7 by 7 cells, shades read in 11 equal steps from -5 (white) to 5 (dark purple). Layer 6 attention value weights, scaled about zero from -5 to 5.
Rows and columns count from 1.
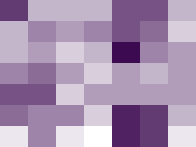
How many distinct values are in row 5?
3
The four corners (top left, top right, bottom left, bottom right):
3 -2 -4 -4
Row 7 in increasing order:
-5 -4 -4 -4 0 3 4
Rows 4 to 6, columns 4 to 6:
-3 -1 -2 / -1 -1 -1 / -3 4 3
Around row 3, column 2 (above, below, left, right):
0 1 -2 -3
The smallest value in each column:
-4 -2 -4 -5 -1 -2 -4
